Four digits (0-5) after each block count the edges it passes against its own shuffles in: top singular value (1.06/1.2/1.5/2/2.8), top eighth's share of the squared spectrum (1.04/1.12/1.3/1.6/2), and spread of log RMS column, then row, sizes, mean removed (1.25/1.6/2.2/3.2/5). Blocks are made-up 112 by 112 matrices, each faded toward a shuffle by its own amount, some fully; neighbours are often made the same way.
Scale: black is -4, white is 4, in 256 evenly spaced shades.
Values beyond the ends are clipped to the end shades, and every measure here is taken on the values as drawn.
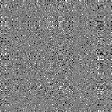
5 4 3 3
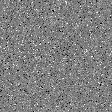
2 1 0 0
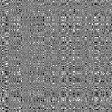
5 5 4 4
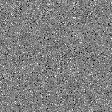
3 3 1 1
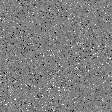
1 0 0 0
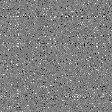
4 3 1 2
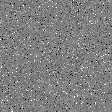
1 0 0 0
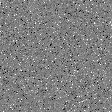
0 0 0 0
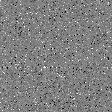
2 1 0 0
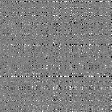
4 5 3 3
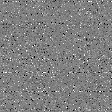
3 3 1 2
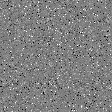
2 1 0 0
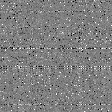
4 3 1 2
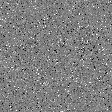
1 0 0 0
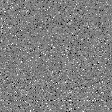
3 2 0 1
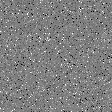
1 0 0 0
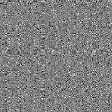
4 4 2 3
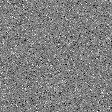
2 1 0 0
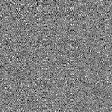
4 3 2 2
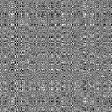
5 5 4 4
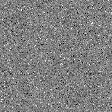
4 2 1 1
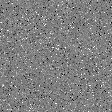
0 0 0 0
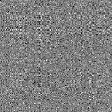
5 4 2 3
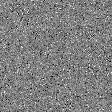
1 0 0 0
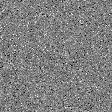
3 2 0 0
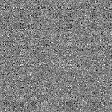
4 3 2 2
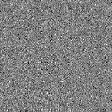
4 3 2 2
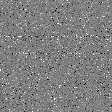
3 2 0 1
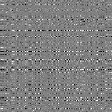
5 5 3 4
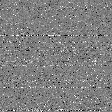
2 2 0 3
